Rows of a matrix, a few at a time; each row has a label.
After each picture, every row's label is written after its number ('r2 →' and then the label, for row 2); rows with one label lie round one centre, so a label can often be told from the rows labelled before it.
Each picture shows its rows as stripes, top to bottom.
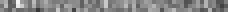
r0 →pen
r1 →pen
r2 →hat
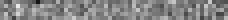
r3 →hat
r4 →pen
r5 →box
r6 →pen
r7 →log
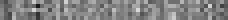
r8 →box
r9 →hat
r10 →box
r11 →hat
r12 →hat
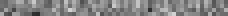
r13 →box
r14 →box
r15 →log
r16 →hat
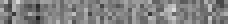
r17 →pen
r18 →hat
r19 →hat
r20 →log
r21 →hat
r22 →hat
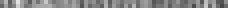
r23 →pen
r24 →pen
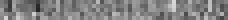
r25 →hat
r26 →hat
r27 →hat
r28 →box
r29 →pen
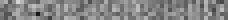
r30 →pen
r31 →box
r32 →box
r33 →hat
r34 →box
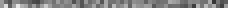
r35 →hat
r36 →pen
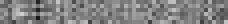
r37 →hat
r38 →box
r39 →hat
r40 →pen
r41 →hat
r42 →log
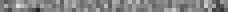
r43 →box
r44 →pen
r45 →hat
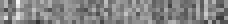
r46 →pen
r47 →pen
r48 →box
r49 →pen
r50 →pen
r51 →hat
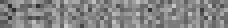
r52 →box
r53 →hat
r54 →log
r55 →box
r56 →hat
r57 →box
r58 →box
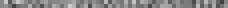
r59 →pen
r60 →log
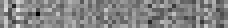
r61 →pen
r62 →log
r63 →pen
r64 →hat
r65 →pen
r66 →log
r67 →pen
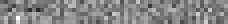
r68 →box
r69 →log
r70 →hat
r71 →box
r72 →pen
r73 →pen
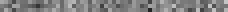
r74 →log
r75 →hat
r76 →log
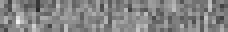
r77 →hat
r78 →hat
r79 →hat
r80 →box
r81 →pen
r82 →pen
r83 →box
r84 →box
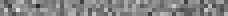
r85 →box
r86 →hat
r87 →pen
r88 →log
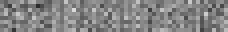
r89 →box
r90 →hat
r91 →log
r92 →pen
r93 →box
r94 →log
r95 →box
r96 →log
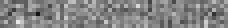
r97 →log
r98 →box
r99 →log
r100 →hat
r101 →box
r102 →pen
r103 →box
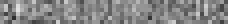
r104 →box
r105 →pen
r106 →pen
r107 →box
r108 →log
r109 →hat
